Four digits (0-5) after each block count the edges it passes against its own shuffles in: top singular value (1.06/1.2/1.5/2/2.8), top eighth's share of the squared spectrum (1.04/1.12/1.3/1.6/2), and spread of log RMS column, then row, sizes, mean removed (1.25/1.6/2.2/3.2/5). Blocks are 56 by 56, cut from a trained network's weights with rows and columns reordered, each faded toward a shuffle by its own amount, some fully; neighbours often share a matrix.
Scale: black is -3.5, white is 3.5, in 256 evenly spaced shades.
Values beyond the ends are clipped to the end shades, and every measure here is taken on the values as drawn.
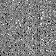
2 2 0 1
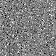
0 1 0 0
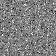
0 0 0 1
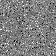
0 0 0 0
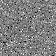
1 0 0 0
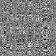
3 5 3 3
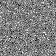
0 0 0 0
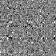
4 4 2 2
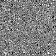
2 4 2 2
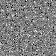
1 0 0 0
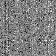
2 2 1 1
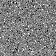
0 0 0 0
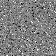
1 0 0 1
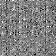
3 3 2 2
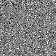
0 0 0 0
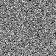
0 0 0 0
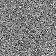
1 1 1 0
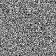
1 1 0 0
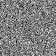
1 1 0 0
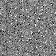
1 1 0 0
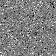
0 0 0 0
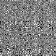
2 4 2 3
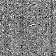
2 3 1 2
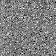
2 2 0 2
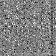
2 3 1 2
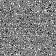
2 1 0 1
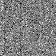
1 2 0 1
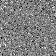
1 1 0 0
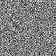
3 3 1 0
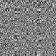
4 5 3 2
